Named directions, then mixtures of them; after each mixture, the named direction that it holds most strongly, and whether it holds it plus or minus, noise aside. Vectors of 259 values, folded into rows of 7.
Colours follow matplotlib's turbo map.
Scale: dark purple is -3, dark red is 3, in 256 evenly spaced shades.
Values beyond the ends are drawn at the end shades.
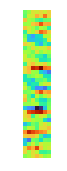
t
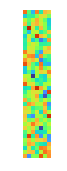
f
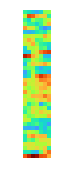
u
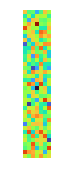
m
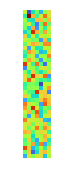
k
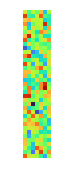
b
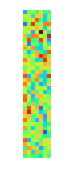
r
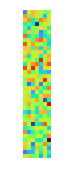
m, minus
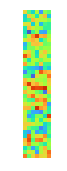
t, minus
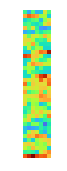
u, plus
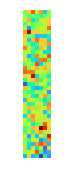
f, minus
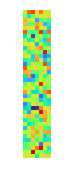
k, minus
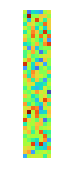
k, plus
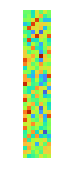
r, plus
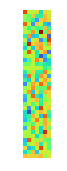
r, minus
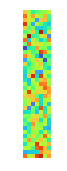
r, minus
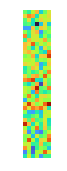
m, minus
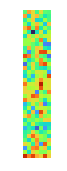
k, minus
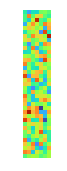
r, plus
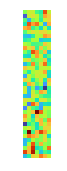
b, minus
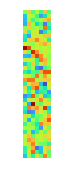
b, minus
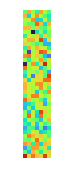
k, minus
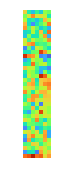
u, plus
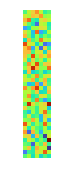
m, minus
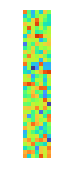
f, plus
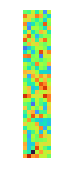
b, plus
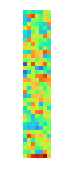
u, plus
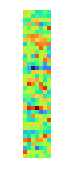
t, minus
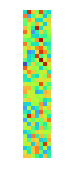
k, minus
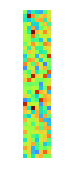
k, plus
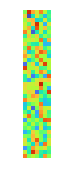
k, minus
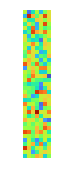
k, plus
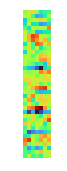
t, minus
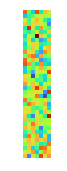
f, plus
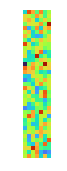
f, minus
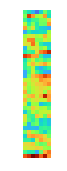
u, plus
